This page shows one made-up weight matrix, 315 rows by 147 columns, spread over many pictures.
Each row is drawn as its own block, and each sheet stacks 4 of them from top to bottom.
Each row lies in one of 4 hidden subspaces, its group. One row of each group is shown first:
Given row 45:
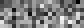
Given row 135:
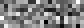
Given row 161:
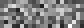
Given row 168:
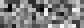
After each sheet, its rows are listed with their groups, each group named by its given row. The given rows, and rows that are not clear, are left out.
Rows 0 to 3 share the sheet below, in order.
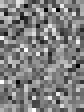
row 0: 45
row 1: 45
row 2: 161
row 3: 135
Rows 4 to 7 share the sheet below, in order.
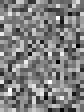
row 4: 135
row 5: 161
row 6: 135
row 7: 168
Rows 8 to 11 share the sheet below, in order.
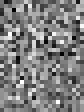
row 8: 161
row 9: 168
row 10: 45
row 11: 135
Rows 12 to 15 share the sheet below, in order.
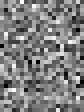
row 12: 45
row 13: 135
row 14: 161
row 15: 161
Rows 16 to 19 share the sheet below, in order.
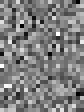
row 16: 45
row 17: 135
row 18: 45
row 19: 161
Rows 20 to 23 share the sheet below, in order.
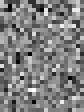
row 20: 168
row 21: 161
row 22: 45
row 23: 45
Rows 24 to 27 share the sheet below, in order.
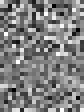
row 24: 168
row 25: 135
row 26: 45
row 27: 161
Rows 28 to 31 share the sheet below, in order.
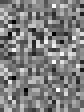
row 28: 168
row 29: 168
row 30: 168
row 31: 135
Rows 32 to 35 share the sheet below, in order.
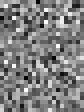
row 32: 135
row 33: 135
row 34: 45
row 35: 135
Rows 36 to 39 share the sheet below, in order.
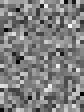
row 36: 161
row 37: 161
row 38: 45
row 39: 161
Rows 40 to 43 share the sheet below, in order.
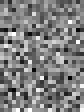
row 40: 45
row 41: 161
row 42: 45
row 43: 161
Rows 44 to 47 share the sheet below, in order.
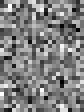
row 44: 168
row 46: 161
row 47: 161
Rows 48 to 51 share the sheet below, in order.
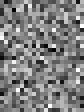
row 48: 161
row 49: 45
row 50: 161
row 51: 45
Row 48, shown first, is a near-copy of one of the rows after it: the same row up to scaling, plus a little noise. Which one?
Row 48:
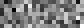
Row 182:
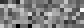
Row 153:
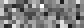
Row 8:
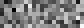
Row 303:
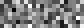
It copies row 8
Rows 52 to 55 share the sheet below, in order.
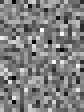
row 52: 161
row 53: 135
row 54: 168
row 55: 135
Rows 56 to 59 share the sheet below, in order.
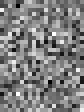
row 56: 45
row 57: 168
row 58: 161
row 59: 161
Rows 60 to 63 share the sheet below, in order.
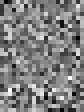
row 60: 161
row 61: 168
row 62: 45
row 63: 168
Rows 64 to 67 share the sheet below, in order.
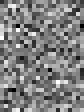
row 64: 161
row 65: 45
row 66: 135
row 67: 161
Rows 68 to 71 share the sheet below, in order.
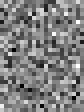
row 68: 45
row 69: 168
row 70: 168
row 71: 45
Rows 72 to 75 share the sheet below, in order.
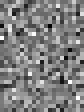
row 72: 135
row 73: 45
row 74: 161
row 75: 161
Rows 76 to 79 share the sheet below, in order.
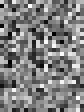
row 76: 161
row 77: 168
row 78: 168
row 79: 161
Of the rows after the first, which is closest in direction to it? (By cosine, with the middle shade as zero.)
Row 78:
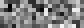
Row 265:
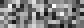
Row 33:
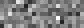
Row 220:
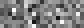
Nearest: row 33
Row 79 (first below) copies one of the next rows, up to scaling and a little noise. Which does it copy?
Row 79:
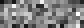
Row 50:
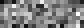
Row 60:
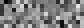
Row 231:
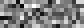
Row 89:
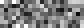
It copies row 50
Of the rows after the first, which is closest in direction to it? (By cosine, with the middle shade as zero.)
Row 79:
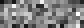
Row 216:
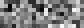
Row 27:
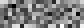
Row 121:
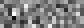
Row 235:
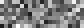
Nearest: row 121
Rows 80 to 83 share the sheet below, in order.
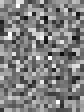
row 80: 45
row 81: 168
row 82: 135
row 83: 135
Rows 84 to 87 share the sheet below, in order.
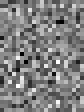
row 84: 135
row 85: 45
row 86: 135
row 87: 135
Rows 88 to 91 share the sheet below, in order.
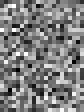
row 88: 161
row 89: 161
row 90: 135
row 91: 168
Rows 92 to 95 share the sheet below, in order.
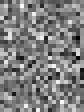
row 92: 45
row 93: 168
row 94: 135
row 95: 45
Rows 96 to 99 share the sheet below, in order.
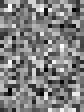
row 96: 168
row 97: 45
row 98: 168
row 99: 168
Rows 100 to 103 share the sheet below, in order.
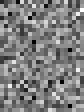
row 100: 161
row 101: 45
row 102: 161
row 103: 45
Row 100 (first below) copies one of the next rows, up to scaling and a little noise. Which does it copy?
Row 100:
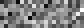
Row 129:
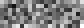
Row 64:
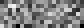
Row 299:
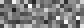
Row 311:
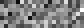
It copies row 311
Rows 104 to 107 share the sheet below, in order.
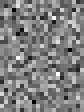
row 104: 45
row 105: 45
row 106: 135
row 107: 45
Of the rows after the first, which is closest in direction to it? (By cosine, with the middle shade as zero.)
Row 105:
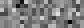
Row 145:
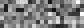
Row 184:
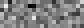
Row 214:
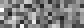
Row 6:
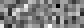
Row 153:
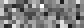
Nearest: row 214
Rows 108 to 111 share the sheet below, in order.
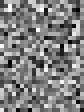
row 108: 168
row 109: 135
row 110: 168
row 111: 161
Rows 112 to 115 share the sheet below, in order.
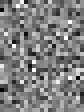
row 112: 45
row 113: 135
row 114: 45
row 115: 45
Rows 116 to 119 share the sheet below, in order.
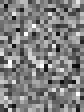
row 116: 135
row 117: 135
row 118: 168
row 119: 168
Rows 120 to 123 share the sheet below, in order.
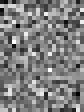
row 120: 161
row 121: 135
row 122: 135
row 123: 168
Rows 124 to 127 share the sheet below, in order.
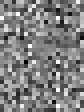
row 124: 135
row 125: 161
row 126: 135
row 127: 135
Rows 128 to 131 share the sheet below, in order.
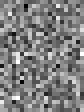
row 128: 135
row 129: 161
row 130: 45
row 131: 135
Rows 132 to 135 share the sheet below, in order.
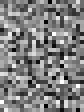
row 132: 135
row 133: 168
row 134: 161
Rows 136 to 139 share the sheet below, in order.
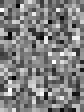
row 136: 45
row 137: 168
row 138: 168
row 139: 168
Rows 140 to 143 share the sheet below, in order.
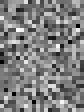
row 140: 135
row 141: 135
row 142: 45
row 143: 45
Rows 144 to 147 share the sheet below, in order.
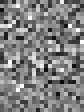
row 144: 161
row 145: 135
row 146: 168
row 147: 45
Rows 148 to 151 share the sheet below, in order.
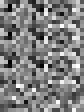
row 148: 168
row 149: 168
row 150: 168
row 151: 135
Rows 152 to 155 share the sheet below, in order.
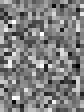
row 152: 168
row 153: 161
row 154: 168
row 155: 135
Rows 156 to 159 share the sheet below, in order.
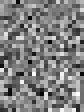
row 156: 161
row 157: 135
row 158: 45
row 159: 168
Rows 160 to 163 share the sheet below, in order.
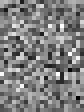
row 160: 161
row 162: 135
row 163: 45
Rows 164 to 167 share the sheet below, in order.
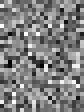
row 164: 161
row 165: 161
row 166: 168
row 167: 45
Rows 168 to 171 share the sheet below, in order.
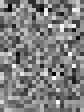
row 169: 161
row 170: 45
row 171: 135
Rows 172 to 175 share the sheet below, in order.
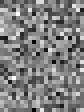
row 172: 135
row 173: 45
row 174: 168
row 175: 135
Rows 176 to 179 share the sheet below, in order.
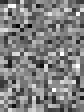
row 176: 161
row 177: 161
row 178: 168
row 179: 168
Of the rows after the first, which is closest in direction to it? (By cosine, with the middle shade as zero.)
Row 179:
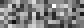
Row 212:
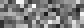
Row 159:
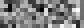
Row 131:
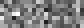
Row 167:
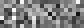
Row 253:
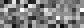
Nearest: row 167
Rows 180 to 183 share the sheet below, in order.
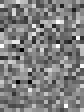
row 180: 135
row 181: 135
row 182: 161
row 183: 161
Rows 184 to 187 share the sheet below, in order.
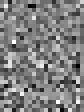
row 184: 45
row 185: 135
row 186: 168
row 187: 161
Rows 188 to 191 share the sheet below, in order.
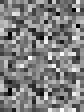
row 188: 135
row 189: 168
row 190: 135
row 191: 168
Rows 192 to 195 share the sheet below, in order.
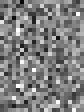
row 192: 45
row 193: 45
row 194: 45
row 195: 135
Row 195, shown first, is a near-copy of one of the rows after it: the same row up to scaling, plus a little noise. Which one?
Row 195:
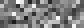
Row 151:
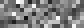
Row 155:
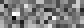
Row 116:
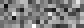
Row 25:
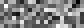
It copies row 151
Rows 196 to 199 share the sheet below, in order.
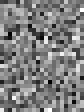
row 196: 161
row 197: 168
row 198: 161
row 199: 135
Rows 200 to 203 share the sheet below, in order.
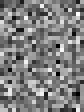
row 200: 45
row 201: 135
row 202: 135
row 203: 168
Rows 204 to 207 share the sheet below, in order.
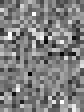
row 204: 45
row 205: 168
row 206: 161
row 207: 45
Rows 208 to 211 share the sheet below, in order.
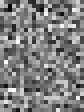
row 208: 168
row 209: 135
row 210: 135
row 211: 161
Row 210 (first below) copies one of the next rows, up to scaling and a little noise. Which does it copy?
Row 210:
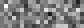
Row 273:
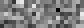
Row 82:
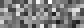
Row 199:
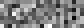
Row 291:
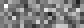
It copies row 291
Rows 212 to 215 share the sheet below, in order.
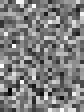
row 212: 135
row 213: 135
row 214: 45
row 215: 168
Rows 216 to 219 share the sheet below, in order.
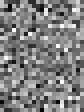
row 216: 168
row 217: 161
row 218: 161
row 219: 135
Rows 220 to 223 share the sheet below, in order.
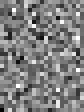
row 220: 135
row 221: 168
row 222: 45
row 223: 135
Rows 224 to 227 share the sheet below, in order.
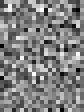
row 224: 168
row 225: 135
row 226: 45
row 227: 161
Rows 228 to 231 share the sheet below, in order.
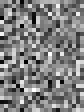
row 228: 45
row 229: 161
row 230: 161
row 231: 161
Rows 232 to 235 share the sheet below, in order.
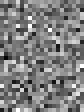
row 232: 161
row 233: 135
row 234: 161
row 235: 161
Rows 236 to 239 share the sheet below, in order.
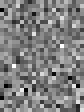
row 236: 45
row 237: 45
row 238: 45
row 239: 161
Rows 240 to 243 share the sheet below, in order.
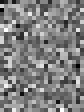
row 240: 161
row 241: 161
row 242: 168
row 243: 161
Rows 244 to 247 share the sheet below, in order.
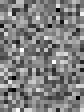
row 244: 135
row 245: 135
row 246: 168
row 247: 161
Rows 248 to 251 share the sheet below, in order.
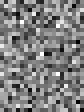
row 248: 135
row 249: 135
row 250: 135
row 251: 161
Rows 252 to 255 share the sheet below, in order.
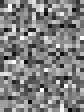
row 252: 168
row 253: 161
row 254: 161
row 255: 161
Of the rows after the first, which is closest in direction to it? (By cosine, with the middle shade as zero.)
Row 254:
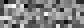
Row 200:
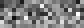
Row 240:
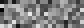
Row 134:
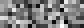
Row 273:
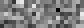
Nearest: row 240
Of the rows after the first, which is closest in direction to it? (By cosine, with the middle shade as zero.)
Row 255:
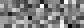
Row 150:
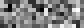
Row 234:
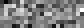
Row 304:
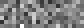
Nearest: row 304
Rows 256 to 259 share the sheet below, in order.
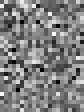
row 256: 135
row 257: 168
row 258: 161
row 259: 45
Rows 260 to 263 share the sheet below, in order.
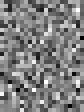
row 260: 168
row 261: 161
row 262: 135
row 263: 45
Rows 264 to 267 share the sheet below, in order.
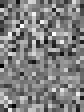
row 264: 45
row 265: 168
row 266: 45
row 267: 168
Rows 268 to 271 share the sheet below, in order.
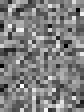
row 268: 135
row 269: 135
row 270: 45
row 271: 45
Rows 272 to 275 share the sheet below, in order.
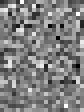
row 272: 161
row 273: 135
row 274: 168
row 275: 161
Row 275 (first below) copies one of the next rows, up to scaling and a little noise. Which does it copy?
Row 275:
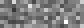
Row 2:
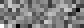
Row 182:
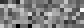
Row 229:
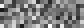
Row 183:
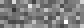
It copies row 183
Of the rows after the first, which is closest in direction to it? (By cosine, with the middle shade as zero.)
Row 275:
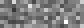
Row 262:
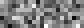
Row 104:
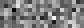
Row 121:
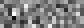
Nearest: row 104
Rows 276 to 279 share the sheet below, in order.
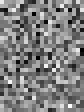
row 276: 45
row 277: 161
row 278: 135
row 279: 45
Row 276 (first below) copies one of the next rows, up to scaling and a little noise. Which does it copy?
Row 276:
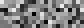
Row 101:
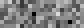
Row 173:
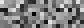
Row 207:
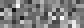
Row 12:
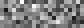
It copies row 173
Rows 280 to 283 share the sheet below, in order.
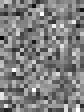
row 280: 161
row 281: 45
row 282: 135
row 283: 161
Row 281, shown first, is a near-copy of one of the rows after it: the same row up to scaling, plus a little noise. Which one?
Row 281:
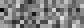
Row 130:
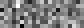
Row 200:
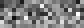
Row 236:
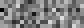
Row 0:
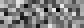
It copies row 236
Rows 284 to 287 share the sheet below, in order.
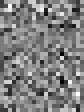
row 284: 168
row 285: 161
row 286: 161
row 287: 168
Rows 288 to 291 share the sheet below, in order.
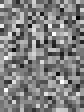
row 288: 161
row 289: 168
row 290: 161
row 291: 135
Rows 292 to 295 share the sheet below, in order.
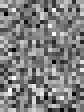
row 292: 45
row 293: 168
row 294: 168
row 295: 168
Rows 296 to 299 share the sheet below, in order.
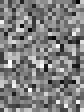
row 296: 45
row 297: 135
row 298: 168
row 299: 161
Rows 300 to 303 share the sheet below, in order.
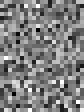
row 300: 161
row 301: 135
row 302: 161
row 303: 161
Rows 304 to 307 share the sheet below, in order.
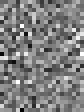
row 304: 45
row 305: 161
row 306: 161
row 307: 45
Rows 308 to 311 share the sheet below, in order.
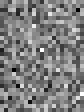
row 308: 135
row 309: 45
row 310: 135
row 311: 161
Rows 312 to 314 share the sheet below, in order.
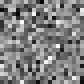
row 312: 135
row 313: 135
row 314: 161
